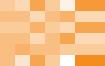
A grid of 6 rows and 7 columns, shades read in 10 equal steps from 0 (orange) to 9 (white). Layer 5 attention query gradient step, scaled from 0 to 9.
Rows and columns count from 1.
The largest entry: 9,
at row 6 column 5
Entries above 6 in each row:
1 0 0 0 0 2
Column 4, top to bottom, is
5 4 5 4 4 5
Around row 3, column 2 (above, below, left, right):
4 4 5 3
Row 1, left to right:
5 6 2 5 8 1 1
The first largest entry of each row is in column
5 3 5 3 5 5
